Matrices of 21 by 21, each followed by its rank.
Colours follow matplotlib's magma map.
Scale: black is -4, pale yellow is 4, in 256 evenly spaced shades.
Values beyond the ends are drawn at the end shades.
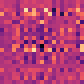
three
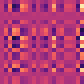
one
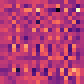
three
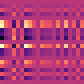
one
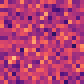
full rank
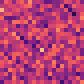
full rank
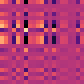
one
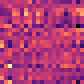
three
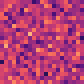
full rank
